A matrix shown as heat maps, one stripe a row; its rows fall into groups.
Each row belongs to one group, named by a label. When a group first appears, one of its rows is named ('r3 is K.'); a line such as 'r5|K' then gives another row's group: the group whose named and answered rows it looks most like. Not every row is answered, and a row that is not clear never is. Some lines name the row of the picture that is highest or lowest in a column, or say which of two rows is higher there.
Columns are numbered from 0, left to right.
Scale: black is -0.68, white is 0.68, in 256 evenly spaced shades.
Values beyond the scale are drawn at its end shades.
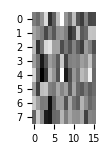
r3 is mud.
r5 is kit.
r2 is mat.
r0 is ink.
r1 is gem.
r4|mud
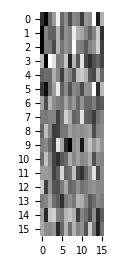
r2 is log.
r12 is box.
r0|mat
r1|log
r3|kit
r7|ink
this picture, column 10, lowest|9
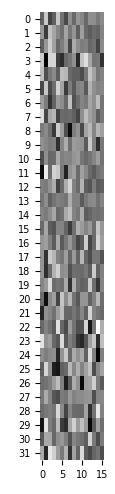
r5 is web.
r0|web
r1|kit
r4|box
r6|mud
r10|log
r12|ink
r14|ink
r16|gem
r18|mat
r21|web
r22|gem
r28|gem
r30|web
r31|kit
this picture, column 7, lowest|8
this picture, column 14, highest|22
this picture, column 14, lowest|24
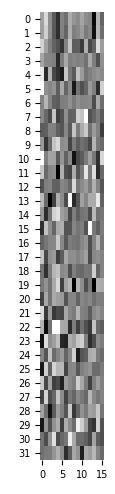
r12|log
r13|mud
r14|mat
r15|web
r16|gem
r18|mat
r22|mat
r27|web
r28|mud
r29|log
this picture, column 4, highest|22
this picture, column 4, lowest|11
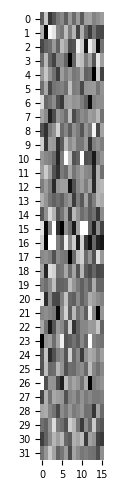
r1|kit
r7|mud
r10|ink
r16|kit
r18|kit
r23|web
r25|web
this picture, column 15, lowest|16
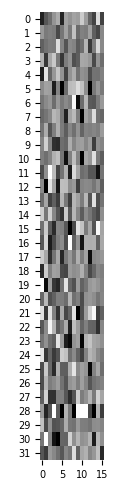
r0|log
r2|gem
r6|gem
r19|box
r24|box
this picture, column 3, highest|28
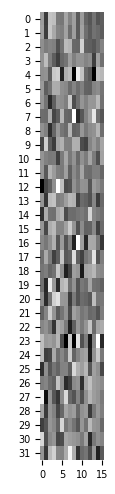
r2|ink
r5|mat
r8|mud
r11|kit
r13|kit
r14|web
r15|kit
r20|mat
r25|log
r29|web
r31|kit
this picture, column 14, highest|23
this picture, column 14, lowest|31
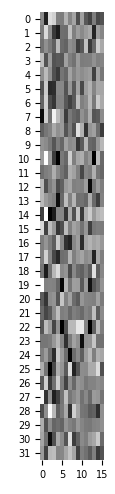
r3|box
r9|gem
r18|mat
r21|mat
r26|web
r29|box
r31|kit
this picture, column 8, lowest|25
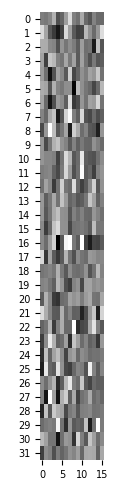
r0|ink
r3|kit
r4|mud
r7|ink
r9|mat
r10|ink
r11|ink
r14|mat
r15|mat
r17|box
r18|gem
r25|web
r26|ink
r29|gem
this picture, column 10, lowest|21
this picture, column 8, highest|22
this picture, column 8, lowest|5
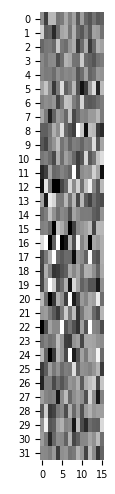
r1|box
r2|gem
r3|ink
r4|gem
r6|ink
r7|mud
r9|mat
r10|gem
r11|log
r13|kit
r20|mud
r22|web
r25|log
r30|mud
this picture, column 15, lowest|11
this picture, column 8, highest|11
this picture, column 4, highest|16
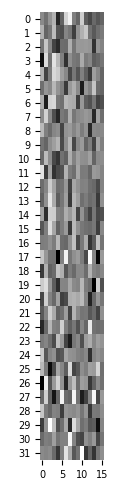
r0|ink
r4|mat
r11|box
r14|kit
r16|gem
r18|web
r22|web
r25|mud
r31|ink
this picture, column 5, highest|27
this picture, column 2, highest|29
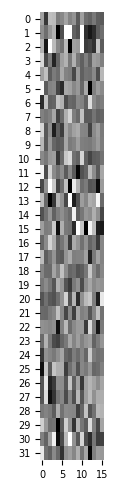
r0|kit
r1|ink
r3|box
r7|ink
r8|box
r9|box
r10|ink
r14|log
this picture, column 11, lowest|15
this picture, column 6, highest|1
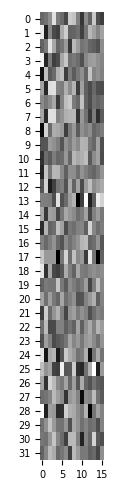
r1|box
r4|web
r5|kit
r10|log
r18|box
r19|gem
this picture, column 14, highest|13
